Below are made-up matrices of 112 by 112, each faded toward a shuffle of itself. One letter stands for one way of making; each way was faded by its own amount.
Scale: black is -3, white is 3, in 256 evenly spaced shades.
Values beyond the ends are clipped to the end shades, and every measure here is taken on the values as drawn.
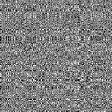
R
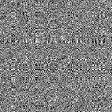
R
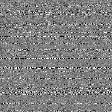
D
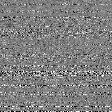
D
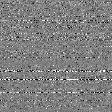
D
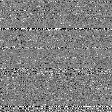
D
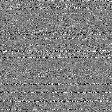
D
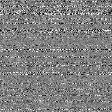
D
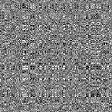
R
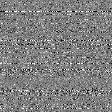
D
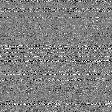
D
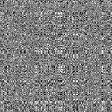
R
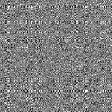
R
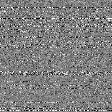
D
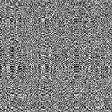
R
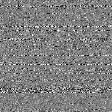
D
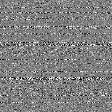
D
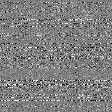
D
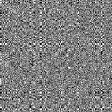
R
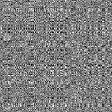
R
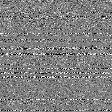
D
